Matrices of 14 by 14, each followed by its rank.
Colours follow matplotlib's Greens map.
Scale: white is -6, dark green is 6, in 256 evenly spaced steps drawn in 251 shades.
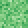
full rank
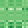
one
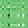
two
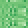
two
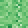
three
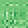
two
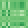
one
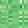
two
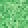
full rank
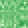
three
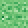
three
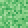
full rank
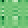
one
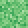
full rank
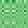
one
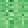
two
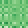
one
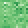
three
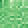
three
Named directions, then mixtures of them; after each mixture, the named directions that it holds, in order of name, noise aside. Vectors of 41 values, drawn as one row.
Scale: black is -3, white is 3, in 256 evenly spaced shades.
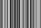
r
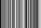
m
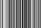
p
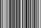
m, p, r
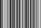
m, p, r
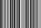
m, r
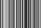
m, p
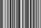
m, p, r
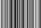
m, r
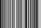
m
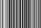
p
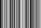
m, r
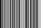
m, r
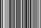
m, p, r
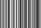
m, p, r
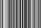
p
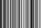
m, p, r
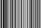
p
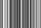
p, r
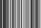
m, p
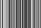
p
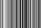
p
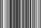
p, r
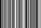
m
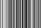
p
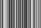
p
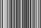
p, r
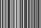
m, p, r
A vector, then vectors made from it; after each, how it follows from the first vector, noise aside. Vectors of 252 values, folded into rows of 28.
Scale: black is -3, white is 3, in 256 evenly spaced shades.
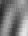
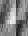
wrapped around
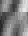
wrapped around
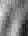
negated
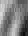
negated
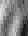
negated
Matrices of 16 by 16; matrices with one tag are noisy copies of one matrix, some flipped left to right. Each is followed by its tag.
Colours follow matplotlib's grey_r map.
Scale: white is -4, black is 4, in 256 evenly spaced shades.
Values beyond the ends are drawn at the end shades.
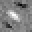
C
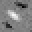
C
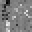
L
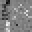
L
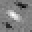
C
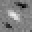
C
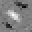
C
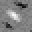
C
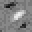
C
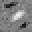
C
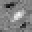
C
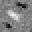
C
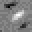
C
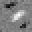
C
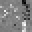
L
